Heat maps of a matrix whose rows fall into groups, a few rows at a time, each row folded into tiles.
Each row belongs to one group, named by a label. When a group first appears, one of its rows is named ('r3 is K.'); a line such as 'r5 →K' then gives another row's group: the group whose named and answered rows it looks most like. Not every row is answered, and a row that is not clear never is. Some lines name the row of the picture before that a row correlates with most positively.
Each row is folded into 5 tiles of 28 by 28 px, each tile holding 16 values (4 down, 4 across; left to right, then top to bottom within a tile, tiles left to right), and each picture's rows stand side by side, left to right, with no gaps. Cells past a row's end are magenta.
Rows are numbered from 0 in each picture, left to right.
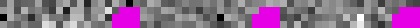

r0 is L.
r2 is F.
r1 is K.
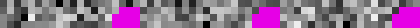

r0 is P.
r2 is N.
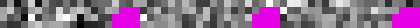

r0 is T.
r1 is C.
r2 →L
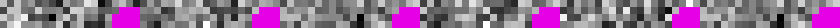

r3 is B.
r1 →B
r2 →K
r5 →K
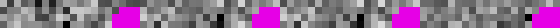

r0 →N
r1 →K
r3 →T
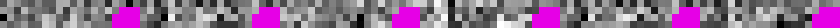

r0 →L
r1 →P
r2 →K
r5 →T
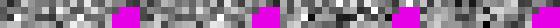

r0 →F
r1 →F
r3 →N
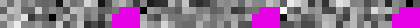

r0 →N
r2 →L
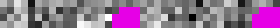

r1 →N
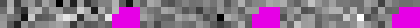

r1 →K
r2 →F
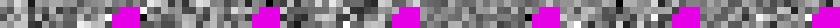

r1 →L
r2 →B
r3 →T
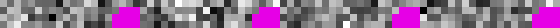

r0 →N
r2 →B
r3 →C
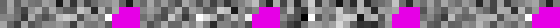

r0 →P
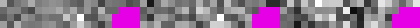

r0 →F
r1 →F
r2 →B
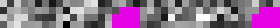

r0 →N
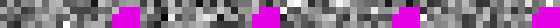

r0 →B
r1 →P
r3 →C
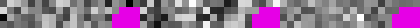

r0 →L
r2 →F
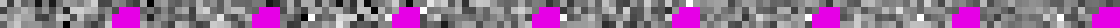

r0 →N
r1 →F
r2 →P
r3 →L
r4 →C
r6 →F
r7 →F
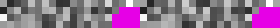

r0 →C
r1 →C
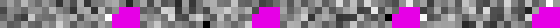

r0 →P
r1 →N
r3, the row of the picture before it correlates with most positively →1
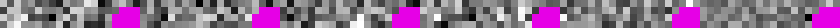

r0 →N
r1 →P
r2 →F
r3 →L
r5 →T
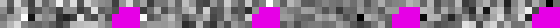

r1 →C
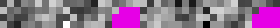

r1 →N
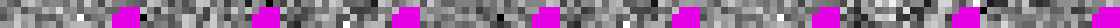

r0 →F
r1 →L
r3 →K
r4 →B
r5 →F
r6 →B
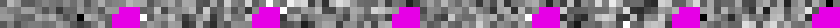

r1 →C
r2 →L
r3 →P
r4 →B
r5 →L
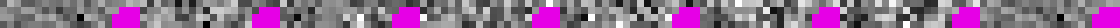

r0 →K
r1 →N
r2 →F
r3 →C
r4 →P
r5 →B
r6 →B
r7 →K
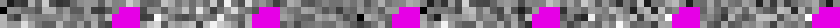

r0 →C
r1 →F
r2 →K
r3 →C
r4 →P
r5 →P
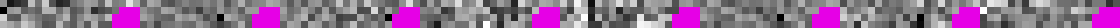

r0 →C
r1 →K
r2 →T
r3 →B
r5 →K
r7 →L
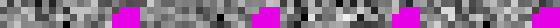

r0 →N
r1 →K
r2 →P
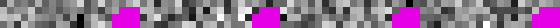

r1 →L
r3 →B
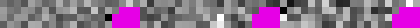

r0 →T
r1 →F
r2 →C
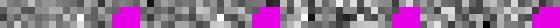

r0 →F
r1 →F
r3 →N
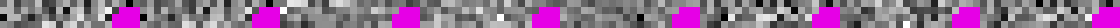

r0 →L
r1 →L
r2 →L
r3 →F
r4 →K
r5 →P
